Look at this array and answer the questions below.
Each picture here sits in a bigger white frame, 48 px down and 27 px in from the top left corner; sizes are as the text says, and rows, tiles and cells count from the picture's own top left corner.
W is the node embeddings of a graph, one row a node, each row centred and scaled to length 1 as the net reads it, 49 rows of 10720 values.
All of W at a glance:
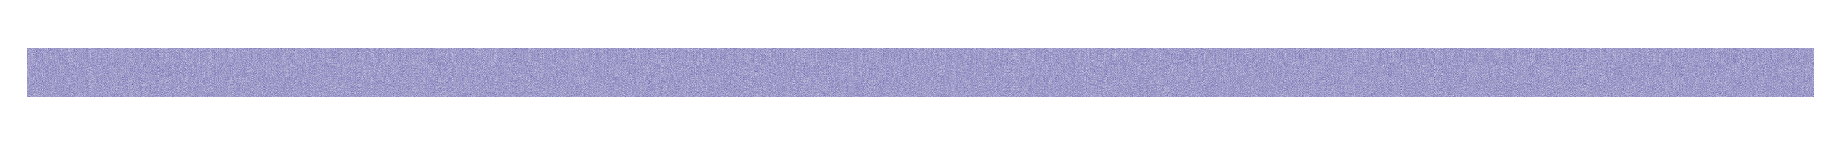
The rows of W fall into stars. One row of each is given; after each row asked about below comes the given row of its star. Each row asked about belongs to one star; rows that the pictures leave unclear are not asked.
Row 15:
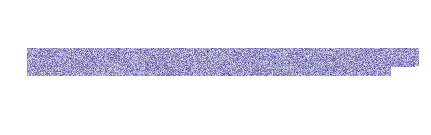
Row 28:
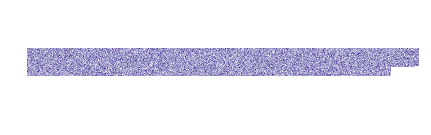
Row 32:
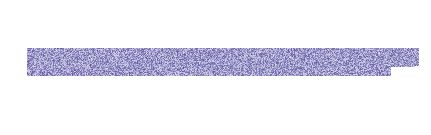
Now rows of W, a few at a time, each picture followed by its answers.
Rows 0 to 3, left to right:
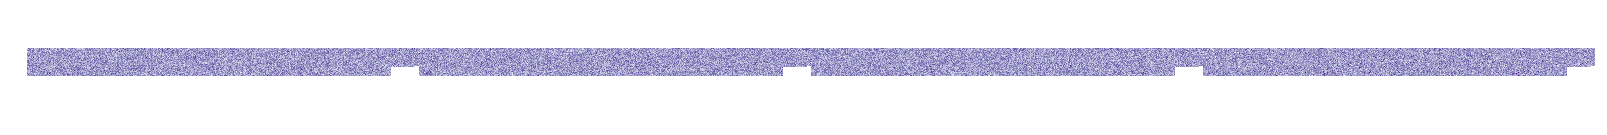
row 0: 32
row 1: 15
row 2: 32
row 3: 32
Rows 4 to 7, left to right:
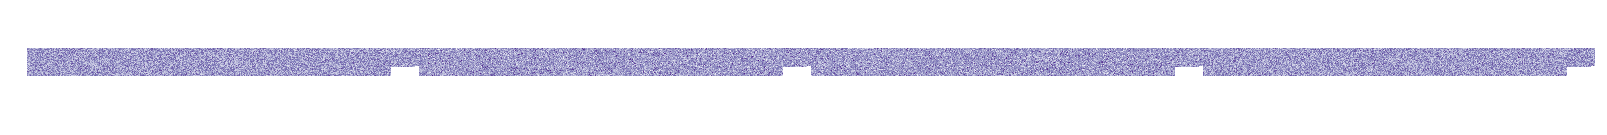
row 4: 28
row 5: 32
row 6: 32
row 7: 32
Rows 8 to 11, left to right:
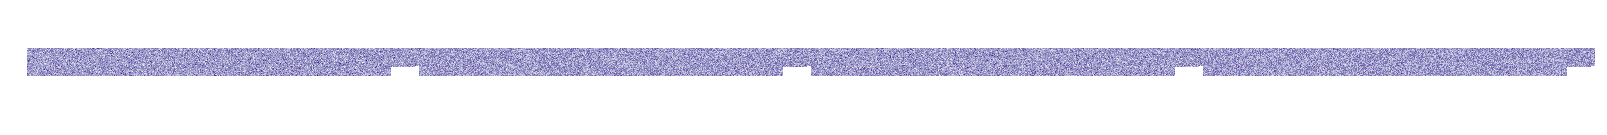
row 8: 32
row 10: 32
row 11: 15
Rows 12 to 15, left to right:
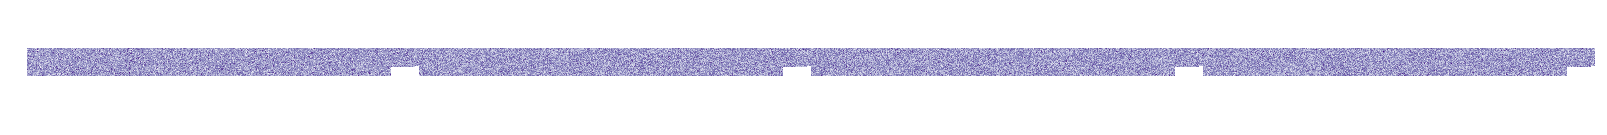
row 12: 32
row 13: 32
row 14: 15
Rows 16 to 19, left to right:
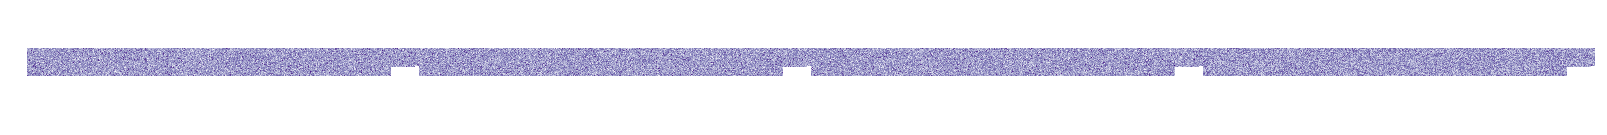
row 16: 15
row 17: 28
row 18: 28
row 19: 32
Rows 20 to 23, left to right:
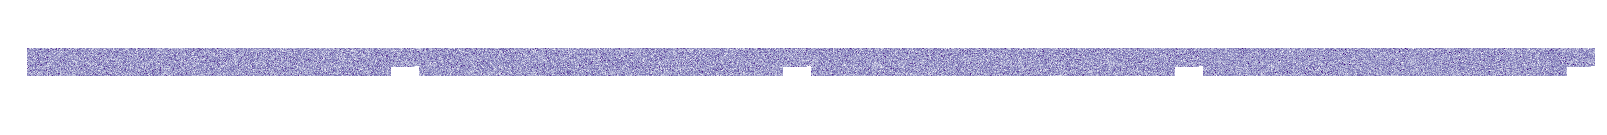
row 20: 28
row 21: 15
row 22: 28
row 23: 28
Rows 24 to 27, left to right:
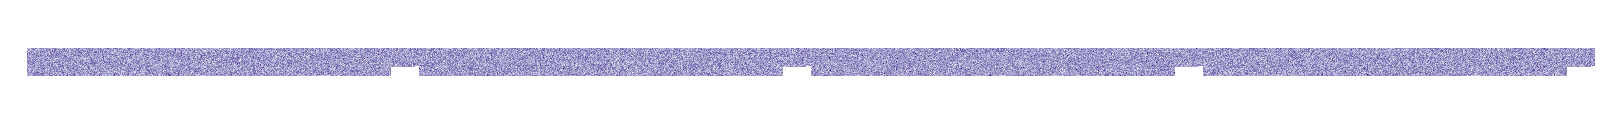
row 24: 15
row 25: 28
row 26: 28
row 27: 15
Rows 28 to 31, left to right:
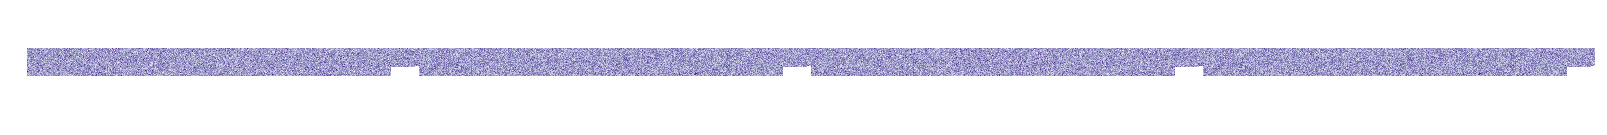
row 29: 15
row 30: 32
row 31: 15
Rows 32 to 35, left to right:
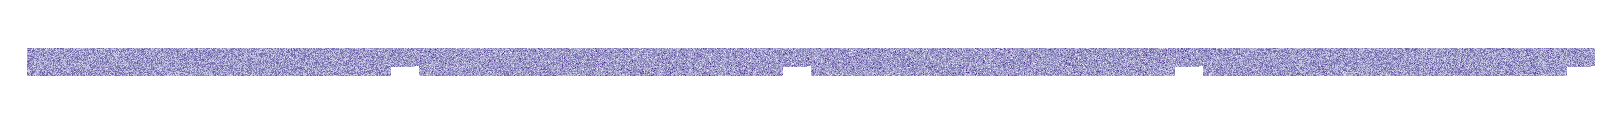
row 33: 32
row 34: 15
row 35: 32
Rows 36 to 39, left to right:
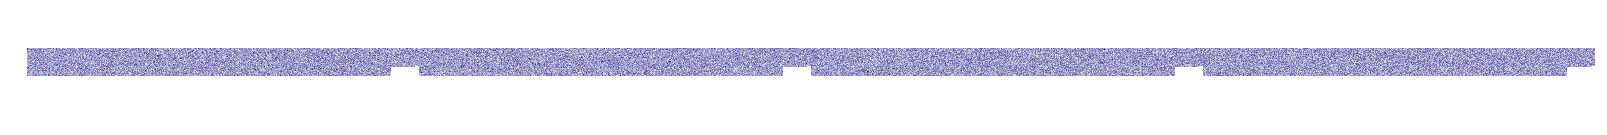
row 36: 28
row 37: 15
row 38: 32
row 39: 32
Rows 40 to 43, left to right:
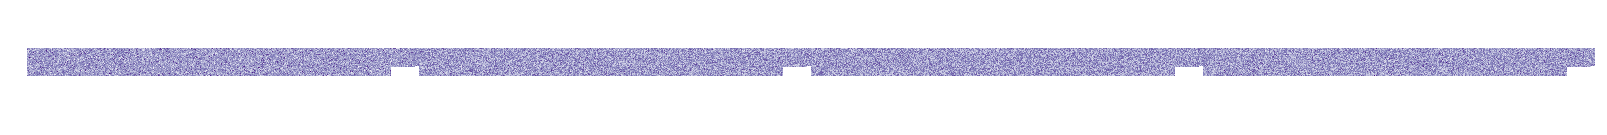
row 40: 15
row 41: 28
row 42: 15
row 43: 32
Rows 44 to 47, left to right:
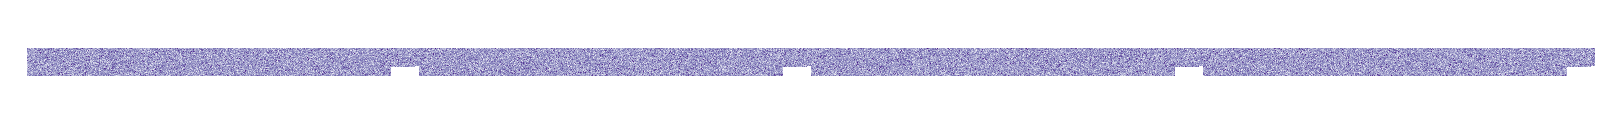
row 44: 28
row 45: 32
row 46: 15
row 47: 32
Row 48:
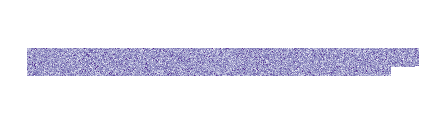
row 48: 15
